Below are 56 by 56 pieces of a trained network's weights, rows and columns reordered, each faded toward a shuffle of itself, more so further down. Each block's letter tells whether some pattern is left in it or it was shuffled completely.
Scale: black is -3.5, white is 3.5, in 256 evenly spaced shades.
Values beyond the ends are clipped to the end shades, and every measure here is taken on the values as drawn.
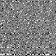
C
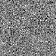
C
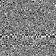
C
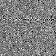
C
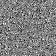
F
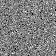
F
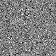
C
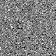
C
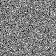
F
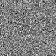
C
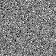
F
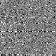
C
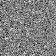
C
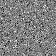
F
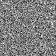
C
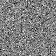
F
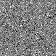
F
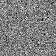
F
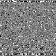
C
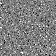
F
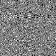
C
